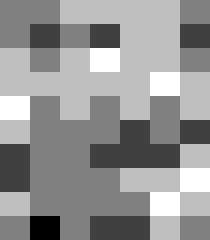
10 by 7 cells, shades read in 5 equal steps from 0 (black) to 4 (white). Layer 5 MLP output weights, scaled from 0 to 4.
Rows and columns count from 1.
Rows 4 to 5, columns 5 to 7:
3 4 3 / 3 2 3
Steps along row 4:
same same same same up down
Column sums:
24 18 24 21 23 28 24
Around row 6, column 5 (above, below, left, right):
3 1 2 2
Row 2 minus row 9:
-1 -1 0 -1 1 -1 -2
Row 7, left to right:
1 2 2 1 1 1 3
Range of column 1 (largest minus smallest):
3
